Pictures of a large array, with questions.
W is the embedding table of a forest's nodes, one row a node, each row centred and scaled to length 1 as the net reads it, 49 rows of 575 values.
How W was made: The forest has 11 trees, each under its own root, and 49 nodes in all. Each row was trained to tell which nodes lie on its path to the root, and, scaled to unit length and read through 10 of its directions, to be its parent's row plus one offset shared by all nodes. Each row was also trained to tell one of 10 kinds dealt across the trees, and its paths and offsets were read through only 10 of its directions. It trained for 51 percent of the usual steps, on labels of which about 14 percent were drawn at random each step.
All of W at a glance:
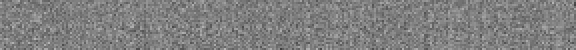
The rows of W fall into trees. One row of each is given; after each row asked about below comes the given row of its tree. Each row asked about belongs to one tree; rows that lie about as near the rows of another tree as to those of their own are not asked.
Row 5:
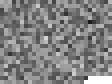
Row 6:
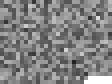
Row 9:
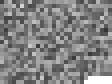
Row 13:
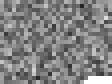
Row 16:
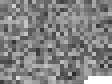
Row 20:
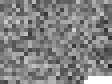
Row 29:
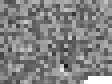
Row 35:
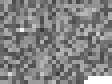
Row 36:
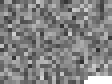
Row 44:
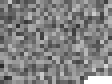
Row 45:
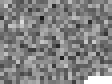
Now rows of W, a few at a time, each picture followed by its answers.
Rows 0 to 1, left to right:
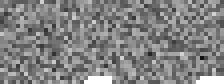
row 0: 35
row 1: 16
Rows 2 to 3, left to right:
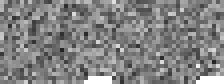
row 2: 13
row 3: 45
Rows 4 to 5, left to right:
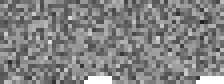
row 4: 44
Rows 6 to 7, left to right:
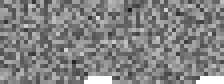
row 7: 5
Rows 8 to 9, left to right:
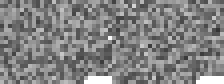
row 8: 6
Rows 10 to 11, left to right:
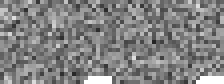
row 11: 36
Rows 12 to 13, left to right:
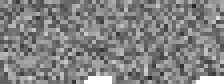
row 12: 44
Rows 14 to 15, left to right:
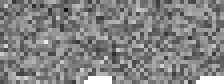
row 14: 44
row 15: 16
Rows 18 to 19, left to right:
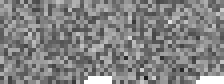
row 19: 16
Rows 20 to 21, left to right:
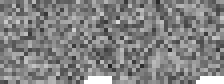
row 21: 36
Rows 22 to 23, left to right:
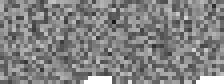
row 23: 35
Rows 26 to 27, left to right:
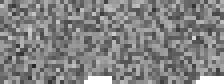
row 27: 13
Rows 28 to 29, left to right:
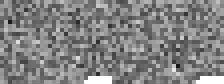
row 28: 5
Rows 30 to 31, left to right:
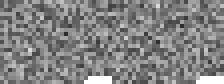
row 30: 36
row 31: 36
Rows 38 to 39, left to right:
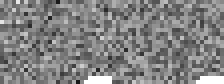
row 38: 16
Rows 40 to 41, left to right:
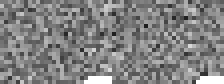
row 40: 29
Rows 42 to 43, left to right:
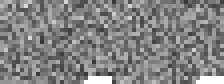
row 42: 13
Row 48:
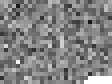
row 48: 45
